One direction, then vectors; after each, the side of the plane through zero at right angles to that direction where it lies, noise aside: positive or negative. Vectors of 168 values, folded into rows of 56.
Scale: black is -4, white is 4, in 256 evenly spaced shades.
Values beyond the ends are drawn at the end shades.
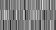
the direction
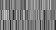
positive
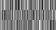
negative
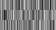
negative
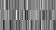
positive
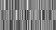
positive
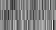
negative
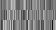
negative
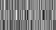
positive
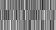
negative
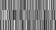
positive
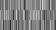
positive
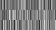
negative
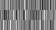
negative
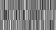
negative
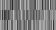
negative
